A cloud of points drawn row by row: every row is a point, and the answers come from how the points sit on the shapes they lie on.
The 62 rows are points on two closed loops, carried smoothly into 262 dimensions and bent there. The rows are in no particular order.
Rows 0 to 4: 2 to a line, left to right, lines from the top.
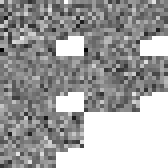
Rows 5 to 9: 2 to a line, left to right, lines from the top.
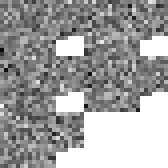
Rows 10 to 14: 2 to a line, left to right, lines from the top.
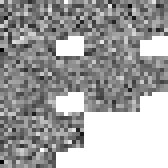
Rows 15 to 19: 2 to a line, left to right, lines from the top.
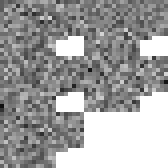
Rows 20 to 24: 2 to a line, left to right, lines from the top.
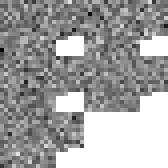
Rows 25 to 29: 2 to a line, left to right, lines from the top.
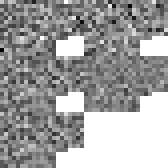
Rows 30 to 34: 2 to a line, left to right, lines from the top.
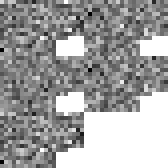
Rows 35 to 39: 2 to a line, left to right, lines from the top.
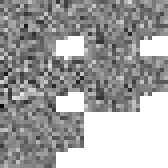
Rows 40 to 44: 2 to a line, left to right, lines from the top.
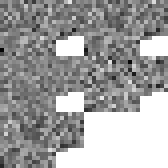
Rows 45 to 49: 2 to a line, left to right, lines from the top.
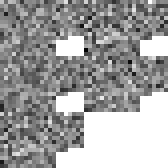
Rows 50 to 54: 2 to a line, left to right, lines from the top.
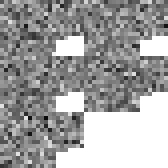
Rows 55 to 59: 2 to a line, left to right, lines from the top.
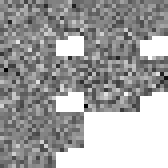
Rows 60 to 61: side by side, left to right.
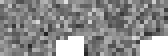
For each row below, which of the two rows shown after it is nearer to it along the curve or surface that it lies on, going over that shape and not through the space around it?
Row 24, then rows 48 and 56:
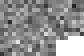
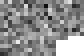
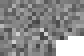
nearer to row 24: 56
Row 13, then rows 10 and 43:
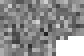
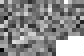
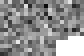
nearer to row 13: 10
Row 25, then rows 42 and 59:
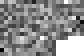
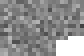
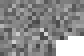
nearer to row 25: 42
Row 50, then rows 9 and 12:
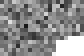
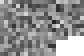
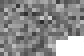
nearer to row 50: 12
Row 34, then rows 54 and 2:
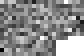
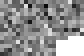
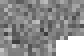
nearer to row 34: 2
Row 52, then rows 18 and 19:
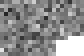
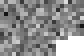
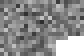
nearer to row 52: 18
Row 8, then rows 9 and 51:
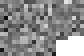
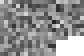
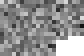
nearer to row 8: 9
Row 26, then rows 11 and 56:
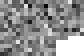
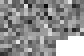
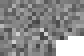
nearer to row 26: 11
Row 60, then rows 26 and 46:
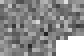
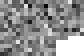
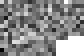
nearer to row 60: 46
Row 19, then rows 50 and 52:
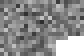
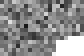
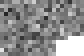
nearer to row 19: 50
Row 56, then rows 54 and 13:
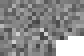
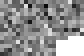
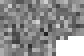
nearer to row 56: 54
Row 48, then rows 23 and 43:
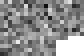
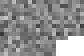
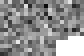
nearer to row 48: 43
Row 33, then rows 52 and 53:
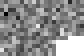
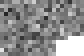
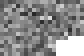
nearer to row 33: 52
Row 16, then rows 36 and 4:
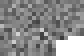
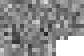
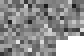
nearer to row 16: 4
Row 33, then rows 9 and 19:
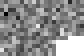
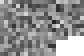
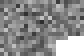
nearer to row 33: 9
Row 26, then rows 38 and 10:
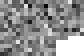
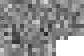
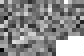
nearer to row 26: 10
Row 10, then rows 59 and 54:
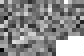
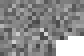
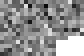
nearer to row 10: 54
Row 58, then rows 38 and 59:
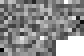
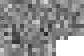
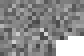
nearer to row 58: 38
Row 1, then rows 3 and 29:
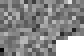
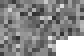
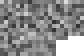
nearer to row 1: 3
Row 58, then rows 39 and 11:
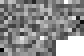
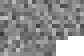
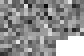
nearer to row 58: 11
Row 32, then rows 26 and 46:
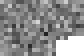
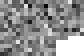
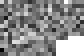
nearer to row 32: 46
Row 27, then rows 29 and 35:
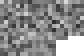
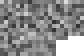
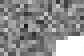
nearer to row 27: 29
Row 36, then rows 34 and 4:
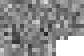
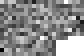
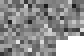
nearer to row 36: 34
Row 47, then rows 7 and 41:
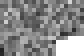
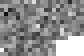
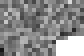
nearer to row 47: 41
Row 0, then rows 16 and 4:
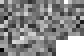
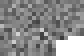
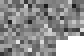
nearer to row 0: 4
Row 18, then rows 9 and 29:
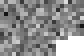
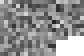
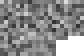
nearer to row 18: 9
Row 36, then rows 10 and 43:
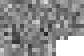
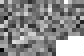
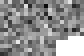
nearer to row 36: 10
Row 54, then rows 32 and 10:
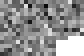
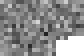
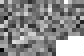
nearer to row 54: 10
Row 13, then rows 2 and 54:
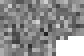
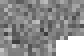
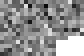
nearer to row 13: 2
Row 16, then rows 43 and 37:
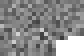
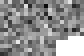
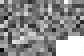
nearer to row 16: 43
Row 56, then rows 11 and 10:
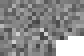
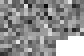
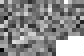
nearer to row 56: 11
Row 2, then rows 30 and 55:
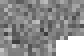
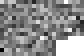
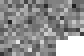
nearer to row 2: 30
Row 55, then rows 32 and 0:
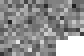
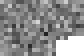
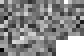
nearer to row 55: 0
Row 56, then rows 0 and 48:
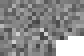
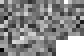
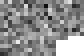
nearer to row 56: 48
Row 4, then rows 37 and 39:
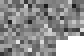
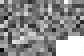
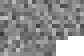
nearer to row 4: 37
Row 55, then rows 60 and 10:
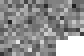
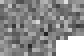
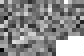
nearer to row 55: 10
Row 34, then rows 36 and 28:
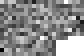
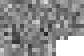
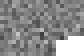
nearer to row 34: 36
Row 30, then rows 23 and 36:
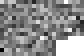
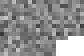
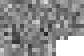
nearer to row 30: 36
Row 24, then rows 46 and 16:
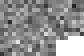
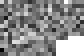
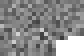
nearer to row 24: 16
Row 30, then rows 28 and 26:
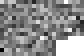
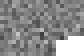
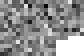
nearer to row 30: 26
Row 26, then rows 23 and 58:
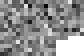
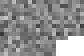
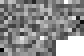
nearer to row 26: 58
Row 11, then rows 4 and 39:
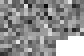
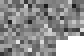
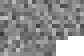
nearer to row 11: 4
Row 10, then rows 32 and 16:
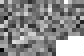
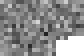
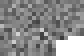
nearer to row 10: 32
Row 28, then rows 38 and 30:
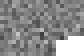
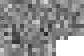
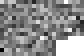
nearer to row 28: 38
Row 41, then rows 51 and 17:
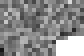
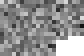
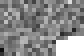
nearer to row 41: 17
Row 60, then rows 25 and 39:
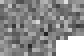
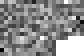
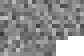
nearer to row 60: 25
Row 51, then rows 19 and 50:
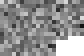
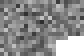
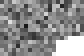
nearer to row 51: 50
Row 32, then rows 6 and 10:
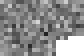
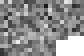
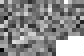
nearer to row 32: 10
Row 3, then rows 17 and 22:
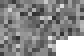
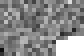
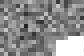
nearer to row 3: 17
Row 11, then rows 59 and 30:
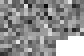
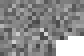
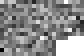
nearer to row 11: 59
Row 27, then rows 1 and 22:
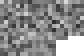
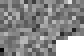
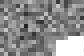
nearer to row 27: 1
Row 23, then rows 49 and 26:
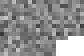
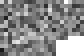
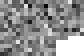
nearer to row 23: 26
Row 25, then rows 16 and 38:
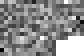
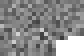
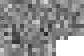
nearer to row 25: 38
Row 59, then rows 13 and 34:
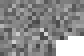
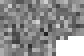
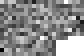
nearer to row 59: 13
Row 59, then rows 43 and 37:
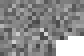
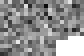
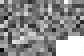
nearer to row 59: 43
